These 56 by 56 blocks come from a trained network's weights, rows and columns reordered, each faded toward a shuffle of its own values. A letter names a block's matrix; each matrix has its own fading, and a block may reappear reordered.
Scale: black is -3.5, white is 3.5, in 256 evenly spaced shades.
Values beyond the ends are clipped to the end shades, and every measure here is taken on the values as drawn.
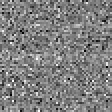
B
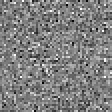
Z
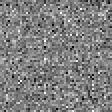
B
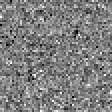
B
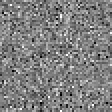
B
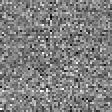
Z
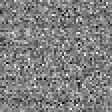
B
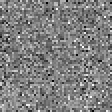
B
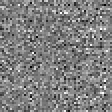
Z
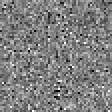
B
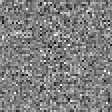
Z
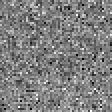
B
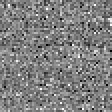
B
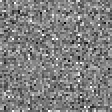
B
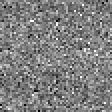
B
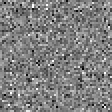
B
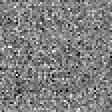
B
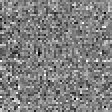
Z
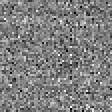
B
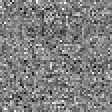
Z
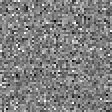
B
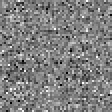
B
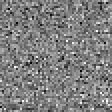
B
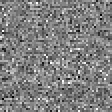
B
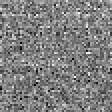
Z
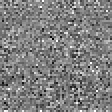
Z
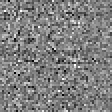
Z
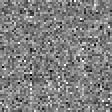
B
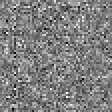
Z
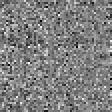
Z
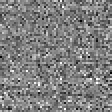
Z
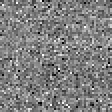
B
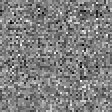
Z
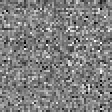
B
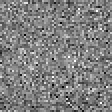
B
